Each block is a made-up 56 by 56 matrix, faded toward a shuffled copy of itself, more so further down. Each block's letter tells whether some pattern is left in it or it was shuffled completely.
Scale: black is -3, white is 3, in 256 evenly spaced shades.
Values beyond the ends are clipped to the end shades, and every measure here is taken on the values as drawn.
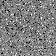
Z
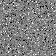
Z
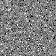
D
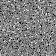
Z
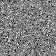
Z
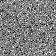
Z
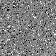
D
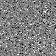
D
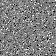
Z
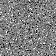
Z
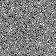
Z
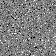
Z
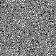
D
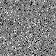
D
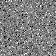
D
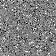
Z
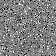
Z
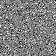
Z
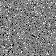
Z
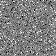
Z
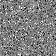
D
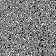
D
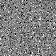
D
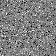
Z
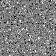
Z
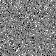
D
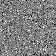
Z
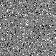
D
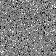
Z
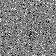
Z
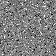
Z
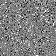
D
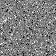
Z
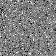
Z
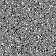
D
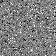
Z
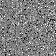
D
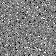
Z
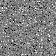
D
